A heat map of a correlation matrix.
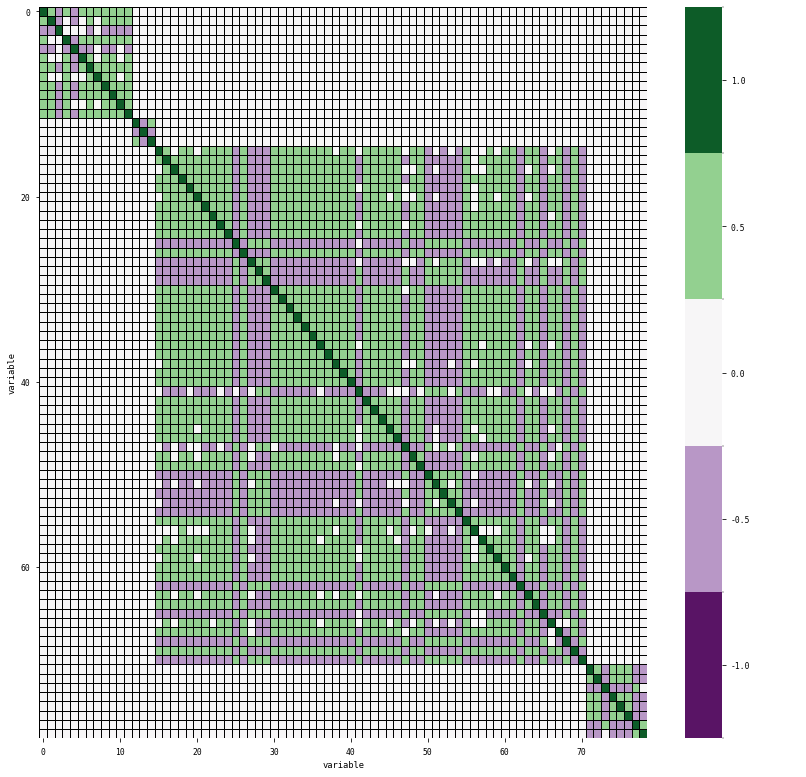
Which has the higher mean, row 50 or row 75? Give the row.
75
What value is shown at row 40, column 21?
0.5
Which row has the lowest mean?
25
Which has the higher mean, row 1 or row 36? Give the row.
36
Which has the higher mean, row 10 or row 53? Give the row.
10
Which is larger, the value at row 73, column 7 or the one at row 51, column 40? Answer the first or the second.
the first
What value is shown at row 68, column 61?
-0.5
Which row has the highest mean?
23
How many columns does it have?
79
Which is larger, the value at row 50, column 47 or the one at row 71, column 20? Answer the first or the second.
the first
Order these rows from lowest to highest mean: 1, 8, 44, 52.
52, 1, 8, 44
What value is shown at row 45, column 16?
0.5
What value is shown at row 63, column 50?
-0.5
